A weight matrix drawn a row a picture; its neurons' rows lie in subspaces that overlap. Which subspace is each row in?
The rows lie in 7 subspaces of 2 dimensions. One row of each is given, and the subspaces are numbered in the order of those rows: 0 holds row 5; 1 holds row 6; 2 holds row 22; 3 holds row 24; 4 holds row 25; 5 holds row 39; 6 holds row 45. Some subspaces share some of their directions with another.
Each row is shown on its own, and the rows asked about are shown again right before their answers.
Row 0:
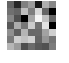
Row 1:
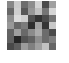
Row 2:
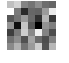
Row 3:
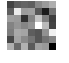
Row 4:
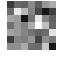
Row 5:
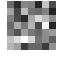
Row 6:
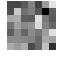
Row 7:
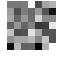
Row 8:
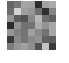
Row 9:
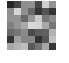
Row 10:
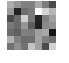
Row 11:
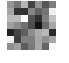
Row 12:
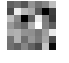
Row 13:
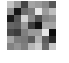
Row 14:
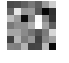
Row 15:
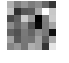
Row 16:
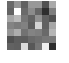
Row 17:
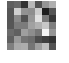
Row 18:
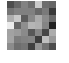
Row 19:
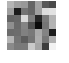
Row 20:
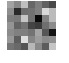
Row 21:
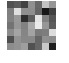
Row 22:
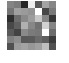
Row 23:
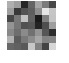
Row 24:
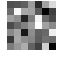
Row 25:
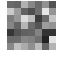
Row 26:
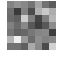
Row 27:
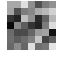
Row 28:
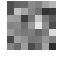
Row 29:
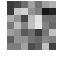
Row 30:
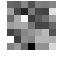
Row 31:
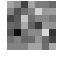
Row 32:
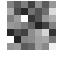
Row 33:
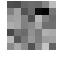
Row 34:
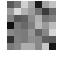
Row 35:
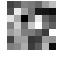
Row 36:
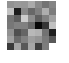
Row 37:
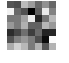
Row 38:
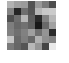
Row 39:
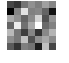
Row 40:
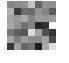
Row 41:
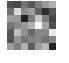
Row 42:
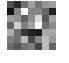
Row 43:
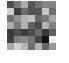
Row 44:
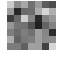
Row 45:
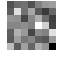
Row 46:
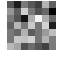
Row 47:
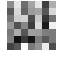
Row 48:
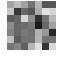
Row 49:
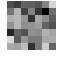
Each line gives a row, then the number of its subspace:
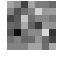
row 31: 2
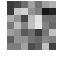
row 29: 5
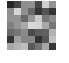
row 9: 4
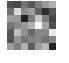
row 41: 6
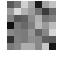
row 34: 3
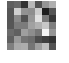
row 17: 2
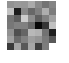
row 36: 6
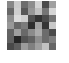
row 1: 0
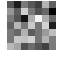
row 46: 0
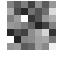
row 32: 1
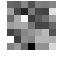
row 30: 1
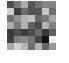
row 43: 4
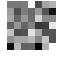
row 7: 6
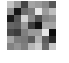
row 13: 2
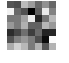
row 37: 4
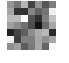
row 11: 1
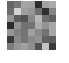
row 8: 3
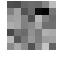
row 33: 1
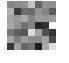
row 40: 6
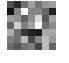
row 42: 5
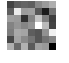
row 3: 6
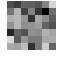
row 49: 1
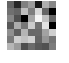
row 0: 0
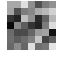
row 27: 3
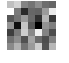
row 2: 5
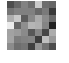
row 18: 3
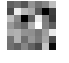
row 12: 4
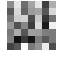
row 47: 0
